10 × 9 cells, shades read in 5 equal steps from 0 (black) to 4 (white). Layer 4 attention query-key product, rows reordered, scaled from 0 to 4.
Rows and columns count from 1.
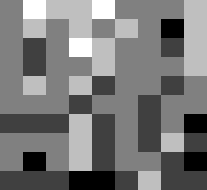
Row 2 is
2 3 2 3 2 3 2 0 3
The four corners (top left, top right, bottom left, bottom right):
2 3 1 1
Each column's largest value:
2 4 3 4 4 3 3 3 3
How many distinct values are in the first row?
3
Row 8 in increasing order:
1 1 1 2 2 2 2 3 3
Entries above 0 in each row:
9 8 9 9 9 9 8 9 7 7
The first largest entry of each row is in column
2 2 4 5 2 1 4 4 4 7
